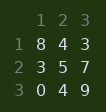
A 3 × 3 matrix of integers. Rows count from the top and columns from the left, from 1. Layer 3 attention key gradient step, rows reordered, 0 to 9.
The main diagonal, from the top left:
8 5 9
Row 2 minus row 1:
-5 1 4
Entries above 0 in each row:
3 3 2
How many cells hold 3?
2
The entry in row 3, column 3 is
9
